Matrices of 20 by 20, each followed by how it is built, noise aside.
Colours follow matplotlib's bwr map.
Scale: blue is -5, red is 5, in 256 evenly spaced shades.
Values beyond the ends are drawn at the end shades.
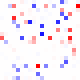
sparse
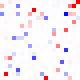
sparse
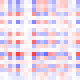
low rank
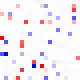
sparse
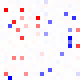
sparse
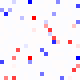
sparse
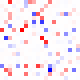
sparse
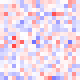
low rank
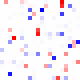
sparse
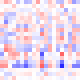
low rank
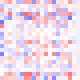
low rank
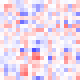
low rank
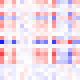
low rank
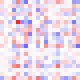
low rank
